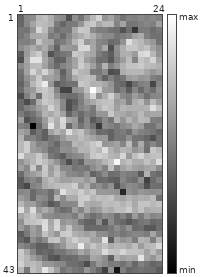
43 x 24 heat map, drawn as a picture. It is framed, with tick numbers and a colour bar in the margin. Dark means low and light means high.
The values follow a bell shape. No overall slope runs across the table. No single row or column stands out from its neighbours. Concentric rings centre on the top right. Overall the values sit about 60% of the way up the scale.
